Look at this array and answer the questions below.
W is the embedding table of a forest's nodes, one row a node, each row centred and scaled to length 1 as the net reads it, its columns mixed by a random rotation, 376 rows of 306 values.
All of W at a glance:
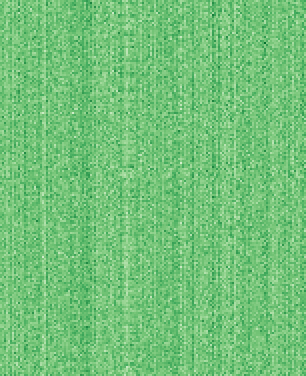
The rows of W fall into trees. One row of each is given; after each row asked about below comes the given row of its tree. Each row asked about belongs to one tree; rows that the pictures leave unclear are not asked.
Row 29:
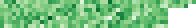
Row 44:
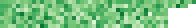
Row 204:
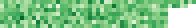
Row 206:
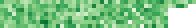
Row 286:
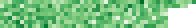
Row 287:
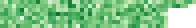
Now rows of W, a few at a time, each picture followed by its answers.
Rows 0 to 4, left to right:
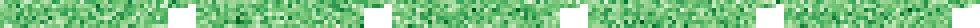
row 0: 29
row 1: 206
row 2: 287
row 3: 287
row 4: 287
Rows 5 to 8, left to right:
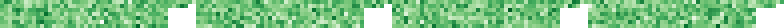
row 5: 206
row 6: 44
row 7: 44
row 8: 29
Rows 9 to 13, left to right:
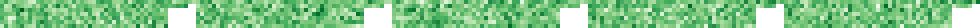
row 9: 206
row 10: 29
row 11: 206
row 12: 44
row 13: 44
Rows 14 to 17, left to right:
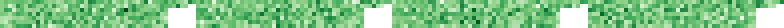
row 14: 287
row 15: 287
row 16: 287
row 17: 286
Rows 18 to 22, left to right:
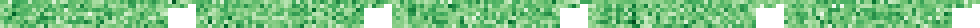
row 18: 286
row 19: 44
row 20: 206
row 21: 206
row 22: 204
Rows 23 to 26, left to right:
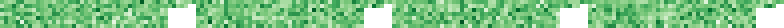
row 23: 286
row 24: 44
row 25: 287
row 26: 206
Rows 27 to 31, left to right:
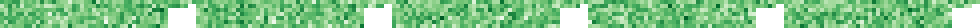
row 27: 29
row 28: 206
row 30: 286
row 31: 287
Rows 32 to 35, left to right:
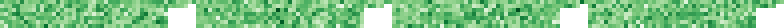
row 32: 286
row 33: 287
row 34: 287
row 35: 204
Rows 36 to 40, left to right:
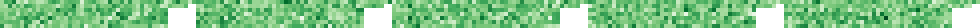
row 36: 29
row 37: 29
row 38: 29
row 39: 286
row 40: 287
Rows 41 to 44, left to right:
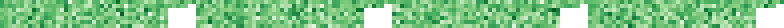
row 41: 44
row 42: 44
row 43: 29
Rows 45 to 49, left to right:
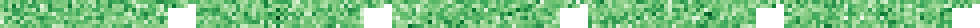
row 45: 286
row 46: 287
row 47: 287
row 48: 29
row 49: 44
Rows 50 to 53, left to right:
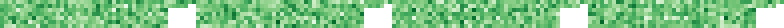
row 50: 44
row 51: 29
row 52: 287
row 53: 44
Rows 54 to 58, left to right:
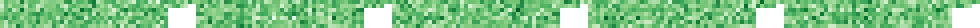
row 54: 287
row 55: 44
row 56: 29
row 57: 29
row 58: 287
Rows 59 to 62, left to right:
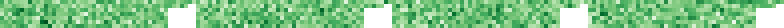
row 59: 206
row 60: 287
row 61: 204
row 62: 286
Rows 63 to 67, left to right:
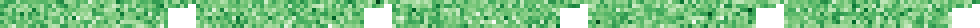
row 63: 44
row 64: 44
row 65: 206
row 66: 29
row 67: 287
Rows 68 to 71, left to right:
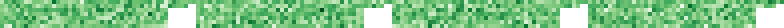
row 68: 29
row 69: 287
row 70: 204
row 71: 44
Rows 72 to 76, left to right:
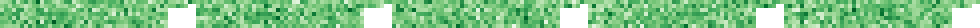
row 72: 287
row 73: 287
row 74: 287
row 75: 204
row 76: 204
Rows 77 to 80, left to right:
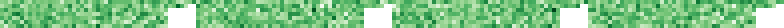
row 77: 286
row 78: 44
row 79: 29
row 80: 286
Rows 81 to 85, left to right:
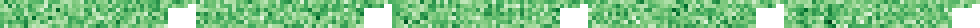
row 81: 29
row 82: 29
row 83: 44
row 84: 29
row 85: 206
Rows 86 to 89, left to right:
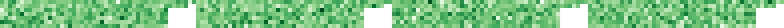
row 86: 29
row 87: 287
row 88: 287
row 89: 44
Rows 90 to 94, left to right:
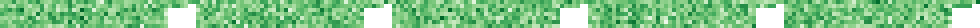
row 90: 287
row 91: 287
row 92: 29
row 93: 206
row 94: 29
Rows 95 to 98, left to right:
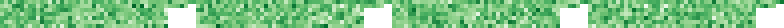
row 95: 206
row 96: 286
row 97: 206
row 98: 204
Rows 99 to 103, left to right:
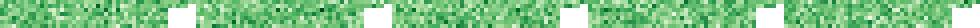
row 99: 44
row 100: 287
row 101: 287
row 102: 206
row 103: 44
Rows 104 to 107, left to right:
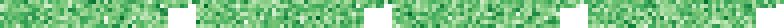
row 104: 29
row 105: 29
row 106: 286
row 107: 44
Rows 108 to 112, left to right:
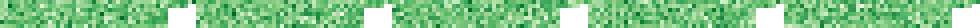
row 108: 29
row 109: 29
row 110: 286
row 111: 287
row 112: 204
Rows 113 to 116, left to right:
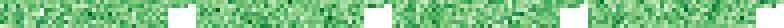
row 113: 204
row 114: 287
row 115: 206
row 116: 29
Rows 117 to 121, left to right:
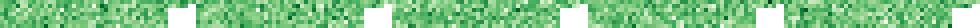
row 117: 44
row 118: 44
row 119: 287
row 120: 44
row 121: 206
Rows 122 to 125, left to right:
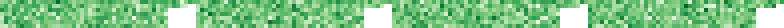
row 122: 286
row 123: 286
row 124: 286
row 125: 44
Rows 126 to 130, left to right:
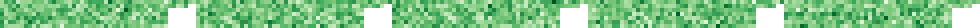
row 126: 29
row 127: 286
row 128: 44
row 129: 29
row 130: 287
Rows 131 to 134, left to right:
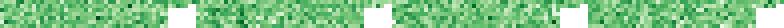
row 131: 286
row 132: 206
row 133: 286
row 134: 44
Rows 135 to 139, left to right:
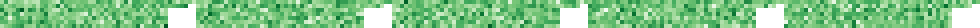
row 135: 206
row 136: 286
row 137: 29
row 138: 44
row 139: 287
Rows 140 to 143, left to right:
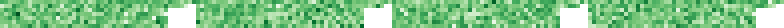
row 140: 286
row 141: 206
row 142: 206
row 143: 286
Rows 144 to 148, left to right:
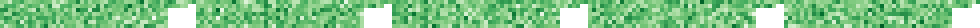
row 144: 286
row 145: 287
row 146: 44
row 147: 286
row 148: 29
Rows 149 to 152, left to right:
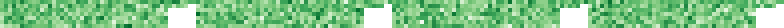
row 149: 286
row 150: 29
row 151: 44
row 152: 286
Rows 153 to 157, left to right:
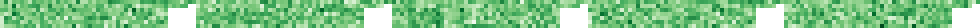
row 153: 286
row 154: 287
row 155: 206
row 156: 286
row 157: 29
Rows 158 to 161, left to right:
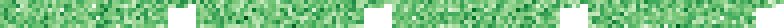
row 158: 44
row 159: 29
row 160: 287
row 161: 286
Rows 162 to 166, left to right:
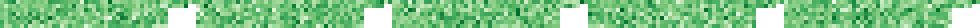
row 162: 29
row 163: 29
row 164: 287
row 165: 44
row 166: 287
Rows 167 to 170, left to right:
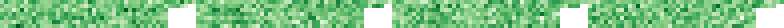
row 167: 287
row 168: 206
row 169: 206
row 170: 286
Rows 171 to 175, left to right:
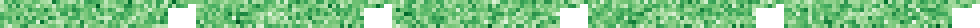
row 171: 29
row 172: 206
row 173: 286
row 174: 206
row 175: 206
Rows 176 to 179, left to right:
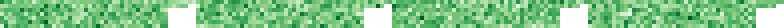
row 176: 206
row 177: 286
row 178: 44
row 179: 204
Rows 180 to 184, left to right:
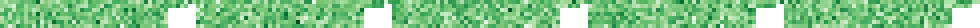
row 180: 287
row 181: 29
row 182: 44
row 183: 29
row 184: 29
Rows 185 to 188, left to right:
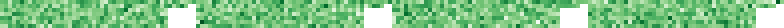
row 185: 286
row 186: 286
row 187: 286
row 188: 287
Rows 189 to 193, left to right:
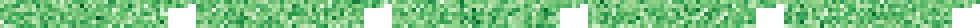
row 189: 286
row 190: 44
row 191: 287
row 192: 29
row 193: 204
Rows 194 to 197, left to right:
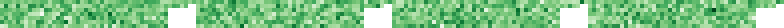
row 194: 204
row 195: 286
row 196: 287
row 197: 287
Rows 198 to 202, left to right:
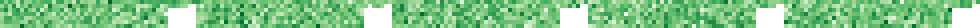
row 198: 286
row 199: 206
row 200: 44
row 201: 204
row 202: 29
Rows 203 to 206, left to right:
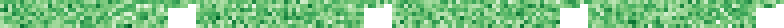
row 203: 286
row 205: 29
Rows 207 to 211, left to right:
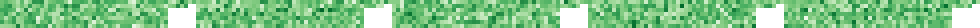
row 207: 44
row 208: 287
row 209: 286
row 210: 206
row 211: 287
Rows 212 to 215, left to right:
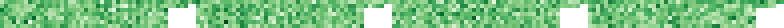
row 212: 44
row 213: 206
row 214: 287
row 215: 286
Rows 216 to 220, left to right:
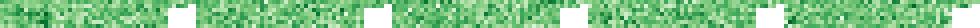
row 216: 206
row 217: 44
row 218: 44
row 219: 204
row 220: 286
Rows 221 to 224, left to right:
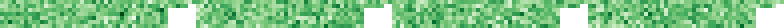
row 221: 29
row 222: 29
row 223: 206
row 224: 204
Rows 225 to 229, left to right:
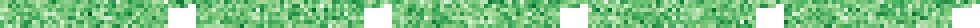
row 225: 29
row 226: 44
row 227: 206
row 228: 287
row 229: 44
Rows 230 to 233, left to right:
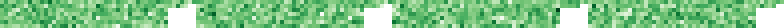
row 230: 44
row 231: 286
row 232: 29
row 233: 204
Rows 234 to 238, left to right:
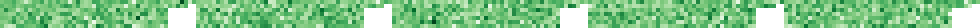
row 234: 44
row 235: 287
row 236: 206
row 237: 29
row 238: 286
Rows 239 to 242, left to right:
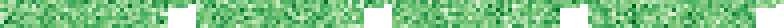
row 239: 286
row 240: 29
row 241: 44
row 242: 206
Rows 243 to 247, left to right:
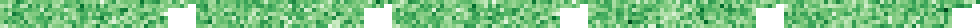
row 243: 286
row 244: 44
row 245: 286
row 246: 206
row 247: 29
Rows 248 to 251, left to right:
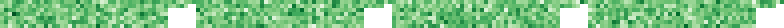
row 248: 286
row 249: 44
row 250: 287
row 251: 29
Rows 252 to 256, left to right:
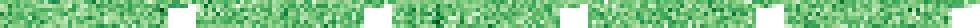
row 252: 29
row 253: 29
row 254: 206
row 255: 287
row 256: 286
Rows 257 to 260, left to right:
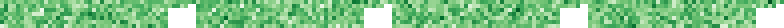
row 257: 204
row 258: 44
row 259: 29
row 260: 44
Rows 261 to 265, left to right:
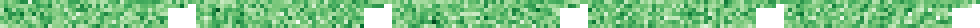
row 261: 286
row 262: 206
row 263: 206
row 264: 44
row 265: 286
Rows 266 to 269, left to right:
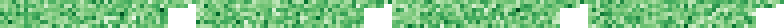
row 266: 29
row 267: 29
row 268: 287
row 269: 286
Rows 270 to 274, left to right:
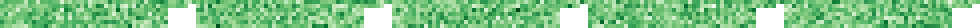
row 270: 44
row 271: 286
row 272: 287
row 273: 44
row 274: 29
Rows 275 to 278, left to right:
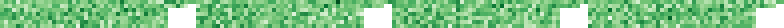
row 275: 287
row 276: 286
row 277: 44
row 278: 287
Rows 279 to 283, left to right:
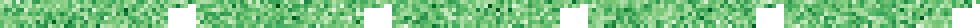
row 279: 287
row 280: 286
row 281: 44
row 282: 206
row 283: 44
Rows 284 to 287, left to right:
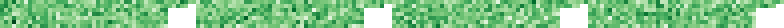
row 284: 44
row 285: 29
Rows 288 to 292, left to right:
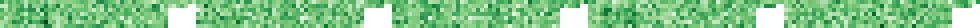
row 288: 206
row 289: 29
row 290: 44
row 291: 206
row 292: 29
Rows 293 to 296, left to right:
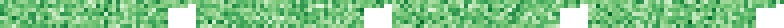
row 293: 44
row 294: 44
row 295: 29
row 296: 29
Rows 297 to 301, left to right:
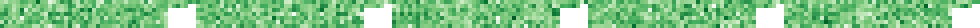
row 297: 287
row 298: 286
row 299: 29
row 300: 44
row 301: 206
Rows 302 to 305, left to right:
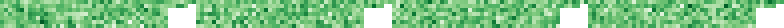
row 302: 206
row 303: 204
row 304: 29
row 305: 44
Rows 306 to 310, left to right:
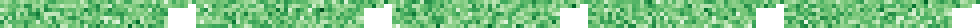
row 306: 29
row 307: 287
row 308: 286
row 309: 44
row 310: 286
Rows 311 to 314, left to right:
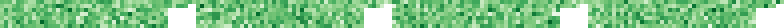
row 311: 206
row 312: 204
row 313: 286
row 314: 287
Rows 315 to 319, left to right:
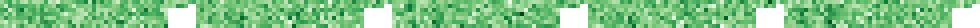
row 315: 206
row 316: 44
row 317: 206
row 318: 44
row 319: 206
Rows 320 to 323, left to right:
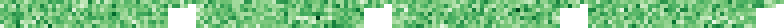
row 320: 204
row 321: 29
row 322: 287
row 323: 286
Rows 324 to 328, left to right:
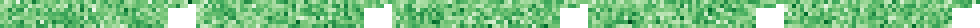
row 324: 287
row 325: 29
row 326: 206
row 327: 206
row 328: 29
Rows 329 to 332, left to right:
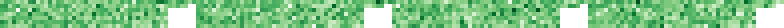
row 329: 44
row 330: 44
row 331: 206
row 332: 44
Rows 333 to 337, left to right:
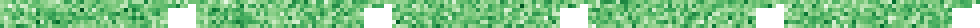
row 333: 287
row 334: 206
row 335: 286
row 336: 286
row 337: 29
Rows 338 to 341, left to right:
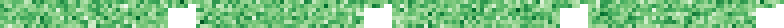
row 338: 44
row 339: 286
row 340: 287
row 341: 286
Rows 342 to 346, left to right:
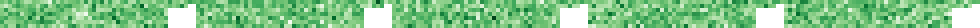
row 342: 206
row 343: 44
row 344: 287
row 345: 204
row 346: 286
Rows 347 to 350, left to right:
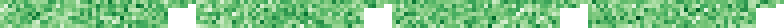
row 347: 29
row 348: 204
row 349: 286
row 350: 29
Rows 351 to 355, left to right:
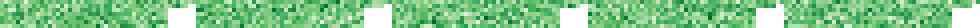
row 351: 204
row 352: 286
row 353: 206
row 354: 29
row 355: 29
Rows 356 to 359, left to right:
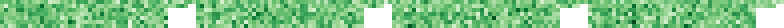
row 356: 206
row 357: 204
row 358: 287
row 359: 206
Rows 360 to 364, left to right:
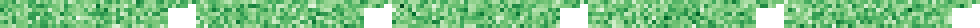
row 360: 44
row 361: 206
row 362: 29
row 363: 204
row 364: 287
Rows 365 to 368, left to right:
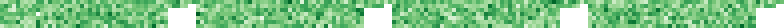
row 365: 204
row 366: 29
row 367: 44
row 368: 206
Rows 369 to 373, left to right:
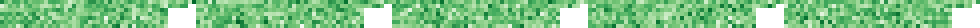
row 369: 29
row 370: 206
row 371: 44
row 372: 206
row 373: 204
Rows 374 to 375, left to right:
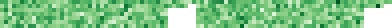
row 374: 286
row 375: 286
